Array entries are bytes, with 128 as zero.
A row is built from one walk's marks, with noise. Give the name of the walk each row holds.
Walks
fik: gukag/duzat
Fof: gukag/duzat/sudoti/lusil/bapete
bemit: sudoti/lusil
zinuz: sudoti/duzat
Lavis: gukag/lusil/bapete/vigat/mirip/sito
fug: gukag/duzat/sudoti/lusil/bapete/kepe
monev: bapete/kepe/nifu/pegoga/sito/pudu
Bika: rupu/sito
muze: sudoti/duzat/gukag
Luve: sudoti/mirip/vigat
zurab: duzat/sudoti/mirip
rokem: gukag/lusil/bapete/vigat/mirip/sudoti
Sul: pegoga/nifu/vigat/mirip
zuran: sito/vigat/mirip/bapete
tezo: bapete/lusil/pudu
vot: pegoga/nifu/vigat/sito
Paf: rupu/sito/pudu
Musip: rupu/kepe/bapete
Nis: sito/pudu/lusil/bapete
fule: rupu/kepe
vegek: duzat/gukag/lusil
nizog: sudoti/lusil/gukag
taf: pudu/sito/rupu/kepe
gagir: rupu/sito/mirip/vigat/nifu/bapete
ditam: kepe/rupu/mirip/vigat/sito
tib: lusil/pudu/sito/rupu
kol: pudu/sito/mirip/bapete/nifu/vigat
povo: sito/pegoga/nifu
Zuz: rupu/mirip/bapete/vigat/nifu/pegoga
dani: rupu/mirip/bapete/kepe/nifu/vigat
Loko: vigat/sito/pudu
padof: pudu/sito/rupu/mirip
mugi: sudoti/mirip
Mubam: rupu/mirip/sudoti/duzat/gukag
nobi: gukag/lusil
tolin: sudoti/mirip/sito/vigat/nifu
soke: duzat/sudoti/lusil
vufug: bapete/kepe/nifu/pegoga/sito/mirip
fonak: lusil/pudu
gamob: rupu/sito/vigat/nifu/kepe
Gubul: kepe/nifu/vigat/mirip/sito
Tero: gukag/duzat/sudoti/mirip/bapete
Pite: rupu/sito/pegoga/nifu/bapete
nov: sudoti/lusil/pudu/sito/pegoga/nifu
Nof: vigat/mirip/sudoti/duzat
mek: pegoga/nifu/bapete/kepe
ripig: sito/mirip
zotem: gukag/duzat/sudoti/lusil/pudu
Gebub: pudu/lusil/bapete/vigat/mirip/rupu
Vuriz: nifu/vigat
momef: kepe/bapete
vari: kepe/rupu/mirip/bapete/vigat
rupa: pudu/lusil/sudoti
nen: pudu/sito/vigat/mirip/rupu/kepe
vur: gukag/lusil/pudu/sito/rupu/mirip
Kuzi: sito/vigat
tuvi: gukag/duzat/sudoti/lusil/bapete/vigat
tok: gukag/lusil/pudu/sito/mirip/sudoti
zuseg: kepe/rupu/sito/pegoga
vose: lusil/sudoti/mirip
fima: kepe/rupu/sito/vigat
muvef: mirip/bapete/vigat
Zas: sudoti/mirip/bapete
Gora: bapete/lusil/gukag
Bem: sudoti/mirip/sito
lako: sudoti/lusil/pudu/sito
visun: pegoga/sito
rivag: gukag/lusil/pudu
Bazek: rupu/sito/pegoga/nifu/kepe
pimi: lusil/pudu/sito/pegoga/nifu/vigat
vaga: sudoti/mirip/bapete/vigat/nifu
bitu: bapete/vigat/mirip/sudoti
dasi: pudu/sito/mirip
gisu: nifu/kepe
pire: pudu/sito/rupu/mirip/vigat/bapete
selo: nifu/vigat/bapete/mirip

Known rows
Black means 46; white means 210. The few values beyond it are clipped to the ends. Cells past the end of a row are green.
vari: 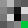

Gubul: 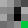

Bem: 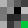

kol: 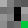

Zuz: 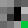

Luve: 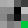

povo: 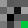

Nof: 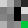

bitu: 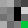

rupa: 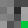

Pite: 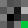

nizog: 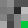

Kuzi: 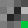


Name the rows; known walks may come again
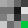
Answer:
tuvi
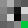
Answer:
vari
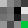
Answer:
Mubam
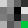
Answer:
zurab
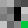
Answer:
rokem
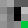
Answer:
selo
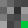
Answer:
lako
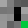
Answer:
kol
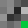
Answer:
Kuzi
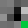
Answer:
gagir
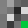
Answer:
momef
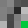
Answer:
nizog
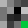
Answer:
Bem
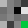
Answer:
muze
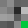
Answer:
gisu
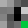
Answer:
zuran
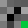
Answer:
povo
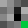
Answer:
nen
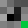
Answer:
pimi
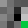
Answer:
vur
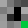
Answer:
tolin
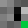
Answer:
pire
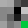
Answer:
Luve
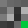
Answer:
taf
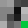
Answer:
vose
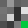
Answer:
Musip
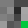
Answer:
rupa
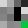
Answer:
Nof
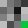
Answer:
zotem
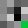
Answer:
dani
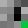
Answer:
Gubul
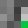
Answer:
fonak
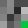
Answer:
bemit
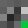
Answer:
Bika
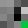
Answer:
ditam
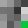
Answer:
vegek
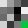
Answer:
Tero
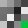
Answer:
fug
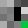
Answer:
bitu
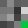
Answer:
fule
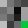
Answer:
tok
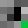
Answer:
Zuz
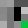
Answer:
vaga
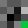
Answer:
Pite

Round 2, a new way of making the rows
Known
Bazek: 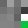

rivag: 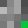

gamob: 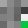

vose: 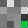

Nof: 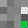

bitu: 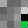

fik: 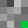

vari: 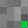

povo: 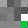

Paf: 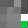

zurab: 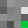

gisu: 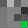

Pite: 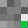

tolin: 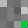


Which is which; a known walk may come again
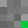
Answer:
Gubul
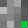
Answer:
rivag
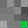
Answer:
mek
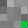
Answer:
zinuz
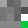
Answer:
povo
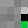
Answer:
rokem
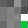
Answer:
Paf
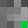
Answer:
dasi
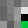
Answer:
Zas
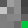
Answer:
fonak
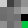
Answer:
selo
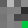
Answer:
gisu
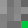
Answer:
Gebub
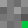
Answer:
dani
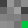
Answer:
Musip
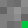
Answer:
vari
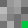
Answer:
vegek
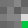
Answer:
nen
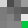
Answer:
vot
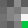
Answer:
padof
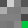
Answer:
rupa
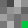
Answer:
fik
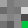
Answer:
Nof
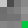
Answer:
gagir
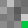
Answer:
nov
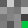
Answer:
vose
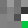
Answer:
Bazek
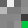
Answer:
bemit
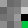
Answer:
bitu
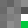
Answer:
Bika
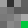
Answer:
Loko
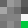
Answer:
tib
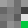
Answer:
gamob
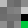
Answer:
vaga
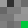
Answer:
pire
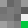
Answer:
Pite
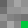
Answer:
muze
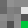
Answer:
zurab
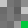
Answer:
tolin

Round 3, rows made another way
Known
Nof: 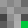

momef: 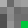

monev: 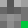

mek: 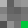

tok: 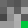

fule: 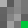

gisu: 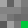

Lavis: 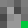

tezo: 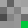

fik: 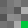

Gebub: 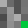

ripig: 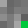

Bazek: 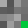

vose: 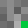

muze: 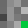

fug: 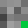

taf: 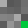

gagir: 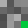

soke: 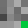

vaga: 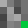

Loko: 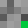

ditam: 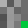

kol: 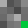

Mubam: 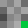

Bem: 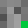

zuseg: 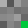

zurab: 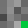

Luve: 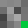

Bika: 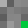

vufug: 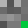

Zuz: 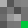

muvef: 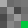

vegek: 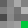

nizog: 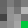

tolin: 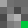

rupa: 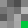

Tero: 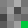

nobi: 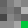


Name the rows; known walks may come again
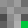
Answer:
Nof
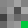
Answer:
Fof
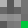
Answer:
vufug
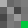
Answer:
muvef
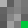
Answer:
fule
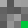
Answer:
Pite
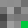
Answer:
fug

